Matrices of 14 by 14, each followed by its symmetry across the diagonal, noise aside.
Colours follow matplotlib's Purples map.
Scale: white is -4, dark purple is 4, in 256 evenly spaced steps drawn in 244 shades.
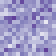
neither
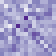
symmetric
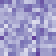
neither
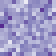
antisymmetric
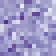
antisymmetric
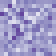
antisymmetric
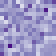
symmetric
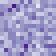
neither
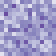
symmetric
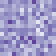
antisymmetric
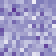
neither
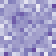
symmetric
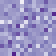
symmetric
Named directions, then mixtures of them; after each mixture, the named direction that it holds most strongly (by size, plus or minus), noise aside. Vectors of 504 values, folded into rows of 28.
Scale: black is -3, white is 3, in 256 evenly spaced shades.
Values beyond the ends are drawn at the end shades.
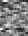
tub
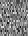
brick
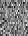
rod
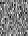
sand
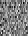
rod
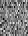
rod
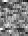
tub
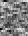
tub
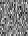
sand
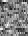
tub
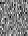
sand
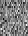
rod
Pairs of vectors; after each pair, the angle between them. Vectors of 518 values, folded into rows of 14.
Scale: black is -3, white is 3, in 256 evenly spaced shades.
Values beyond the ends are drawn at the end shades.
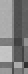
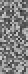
orthogonal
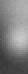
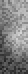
nearly parallel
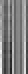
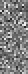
orthogonal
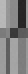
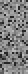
orthogonal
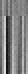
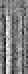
nearly opposite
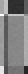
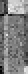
nearly opposite
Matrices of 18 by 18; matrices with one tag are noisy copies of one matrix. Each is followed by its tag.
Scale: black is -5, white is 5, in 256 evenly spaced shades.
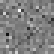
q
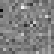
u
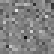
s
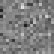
u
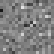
u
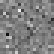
q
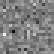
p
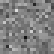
s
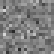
p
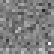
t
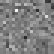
s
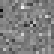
u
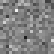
s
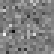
p
